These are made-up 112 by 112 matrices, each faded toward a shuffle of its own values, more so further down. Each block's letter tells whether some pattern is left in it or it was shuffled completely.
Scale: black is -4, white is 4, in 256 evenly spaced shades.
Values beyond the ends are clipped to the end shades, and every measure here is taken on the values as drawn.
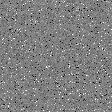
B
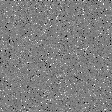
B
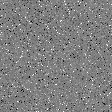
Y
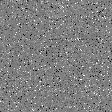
B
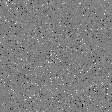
Y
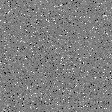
B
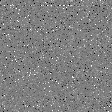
B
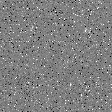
B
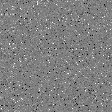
B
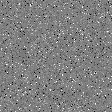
Y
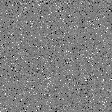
B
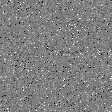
B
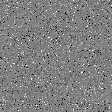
B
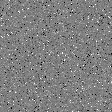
Y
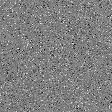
Y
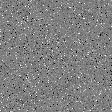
Y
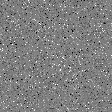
B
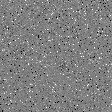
Y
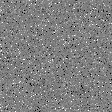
B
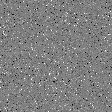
Y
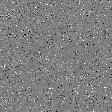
B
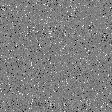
B
